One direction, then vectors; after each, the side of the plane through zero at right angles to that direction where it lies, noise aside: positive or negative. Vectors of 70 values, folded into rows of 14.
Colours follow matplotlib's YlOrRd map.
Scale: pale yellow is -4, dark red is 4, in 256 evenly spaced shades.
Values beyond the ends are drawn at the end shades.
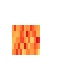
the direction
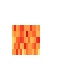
positive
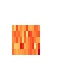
negative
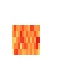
positive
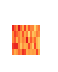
negative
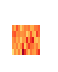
negative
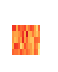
positive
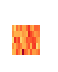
negative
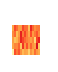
positive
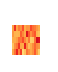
positive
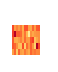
negative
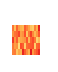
negative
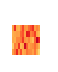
positive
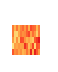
positive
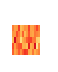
negative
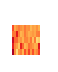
negative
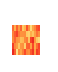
negative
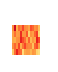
positive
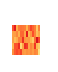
positive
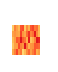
positive
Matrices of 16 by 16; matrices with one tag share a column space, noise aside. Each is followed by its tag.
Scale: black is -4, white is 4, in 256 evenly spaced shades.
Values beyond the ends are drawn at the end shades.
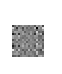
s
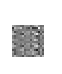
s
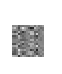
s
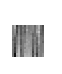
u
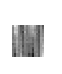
u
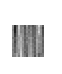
u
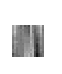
u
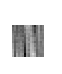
u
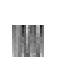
u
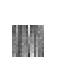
u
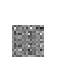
s
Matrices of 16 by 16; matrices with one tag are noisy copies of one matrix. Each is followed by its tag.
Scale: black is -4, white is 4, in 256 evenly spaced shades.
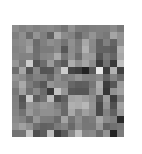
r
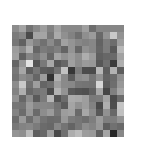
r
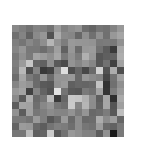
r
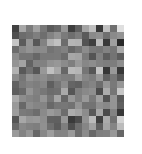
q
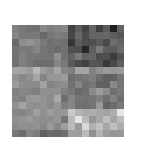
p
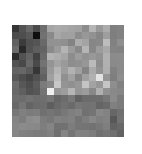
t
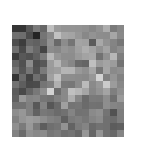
t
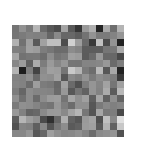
q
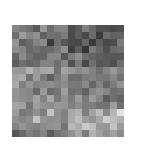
p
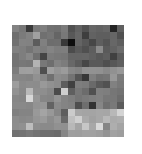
p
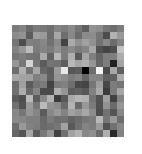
r
